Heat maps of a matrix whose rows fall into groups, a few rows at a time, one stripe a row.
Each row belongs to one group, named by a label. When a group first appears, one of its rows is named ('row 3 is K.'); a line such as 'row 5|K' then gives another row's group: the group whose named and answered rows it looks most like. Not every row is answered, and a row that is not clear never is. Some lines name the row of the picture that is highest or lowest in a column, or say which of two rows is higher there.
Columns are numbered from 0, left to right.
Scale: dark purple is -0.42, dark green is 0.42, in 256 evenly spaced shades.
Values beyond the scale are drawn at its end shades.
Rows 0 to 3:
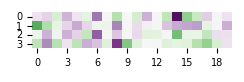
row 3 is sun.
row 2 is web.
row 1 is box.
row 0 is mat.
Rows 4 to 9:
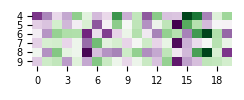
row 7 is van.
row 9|van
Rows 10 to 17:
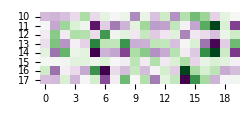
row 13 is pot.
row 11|sun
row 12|van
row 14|sun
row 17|mat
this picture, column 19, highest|13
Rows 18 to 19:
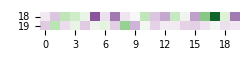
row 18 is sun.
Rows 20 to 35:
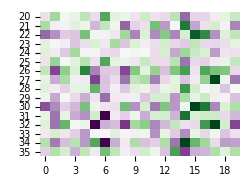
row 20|van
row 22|mat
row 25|van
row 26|sun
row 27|sun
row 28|web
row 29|web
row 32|sun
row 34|web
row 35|van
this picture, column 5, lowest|32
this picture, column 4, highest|26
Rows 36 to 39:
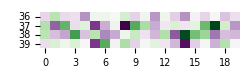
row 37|sun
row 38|web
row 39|van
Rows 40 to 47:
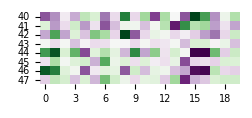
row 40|mat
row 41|web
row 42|pot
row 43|mat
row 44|box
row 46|box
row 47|van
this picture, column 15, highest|40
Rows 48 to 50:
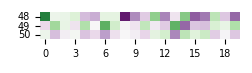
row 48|box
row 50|web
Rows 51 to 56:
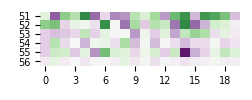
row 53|mat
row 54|pot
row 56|pot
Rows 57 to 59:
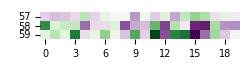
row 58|box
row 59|box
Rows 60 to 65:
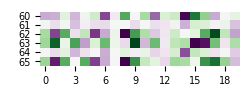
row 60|mat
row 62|sun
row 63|box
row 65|sun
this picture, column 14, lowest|60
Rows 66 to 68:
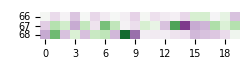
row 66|mat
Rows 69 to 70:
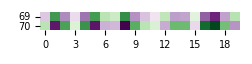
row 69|pot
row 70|sun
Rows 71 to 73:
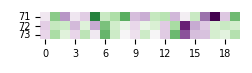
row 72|van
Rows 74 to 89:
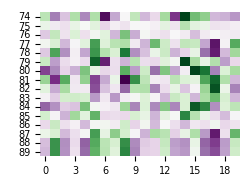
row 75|web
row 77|pot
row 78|pot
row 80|mat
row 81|sun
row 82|sun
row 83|sun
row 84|mat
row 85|web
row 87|pot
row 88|pot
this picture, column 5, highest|79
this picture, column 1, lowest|81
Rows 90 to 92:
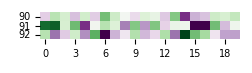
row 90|van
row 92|web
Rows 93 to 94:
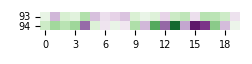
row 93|sun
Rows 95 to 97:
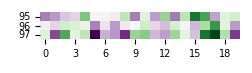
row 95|mat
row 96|sun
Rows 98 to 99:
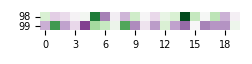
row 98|web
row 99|pot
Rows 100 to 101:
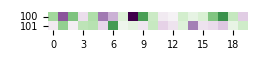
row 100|sun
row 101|van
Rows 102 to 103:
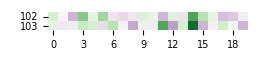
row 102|web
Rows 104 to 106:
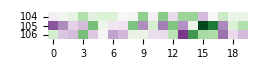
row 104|box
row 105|mat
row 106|web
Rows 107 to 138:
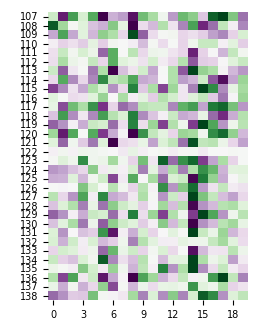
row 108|box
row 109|pot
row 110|mat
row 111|van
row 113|web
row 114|pot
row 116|pot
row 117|sun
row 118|pot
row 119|mat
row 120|sun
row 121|web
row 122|pot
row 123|box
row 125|mat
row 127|web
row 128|van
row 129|mat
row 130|van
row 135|box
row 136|sun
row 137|web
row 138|mat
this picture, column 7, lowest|117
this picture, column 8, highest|109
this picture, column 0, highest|108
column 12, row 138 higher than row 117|Yes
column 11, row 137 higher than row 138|Yes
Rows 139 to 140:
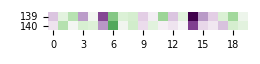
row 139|van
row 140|van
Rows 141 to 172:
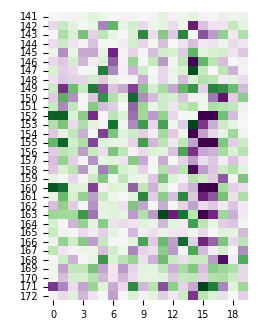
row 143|box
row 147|web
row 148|mat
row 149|sun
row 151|sun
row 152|box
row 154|van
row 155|box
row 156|van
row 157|pot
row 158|van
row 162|pot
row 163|box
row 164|web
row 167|box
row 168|pot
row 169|sun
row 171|mat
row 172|mat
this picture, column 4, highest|149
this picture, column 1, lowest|149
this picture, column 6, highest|153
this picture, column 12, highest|171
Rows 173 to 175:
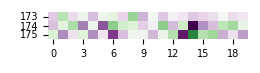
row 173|pot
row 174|van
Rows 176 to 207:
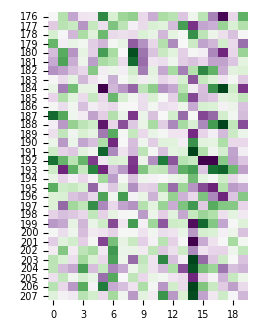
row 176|pot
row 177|van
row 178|web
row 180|pot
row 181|pot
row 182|mat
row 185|van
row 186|mat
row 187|box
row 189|van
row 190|web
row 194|web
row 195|box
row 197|sun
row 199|mat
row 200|mat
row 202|van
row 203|box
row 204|web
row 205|van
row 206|web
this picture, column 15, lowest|192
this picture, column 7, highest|196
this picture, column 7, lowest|188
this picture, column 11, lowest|199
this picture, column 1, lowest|193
